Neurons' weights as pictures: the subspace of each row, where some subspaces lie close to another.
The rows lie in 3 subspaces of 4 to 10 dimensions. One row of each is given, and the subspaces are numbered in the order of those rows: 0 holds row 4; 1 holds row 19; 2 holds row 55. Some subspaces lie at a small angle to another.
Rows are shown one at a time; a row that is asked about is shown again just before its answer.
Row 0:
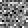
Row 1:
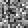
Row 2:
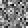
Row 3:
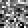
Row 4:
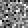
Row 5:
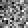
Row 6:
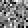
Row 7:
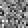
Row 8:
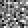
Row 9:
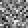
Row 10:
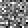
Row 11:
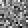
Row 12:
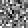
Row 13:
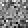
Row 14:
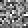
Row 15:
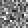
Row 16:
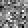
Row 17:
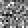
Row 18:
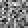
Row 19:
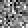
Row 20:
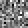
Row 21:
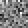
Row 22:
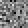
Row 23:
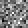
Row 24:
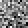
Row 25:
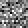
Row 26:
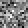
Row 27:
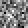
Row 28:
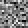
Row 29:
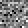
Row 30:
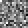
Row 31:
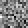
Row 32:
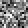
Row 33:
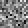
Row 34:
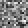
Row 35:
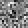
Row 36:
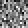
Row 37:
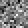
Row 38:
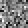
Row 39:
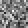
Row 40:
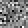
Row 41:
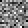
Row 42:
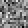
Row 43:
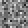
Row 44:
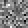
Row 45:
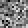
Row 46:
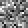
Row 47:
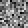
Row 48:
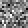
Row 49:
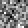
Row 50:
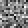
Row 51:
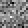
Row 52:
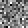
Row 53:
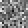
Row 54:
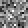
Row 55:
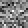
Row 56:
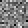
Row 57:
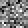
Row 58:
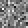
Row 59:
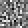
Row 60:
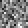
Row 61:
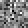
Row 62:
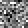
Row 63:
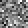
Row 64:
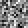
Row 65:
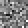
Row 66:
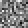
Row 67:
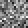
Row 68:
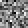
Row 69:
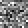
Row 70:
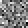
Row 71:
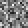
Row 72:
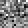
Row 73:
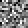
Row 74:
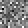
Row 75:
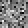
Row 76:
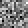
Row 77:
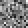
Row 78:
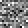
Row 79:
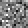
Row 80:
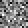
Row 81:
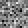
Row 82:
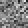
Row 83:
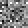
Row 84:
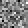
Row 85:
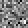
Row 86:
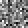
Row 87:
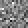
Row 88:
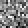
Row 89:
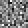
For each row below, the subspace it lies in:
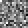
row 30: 0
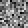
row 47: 1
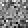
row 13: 0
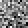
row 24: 0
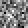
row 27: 2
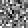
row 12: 0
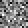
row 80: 1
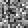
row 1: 1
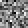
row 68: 1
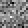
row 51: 0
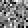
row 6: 1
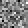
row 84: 1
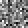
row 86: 0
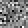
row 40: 1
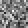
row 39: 2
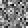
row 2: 1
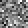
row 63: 0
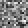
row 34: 0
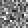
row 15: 1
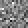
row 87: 1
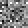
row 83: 1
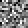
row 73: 1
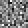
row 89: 1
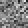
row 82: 0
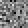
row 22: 1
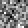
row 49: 2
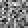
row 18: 1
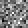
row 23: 0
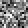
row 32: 2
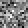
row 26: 2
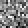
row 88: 0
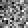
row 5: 2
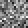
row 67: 0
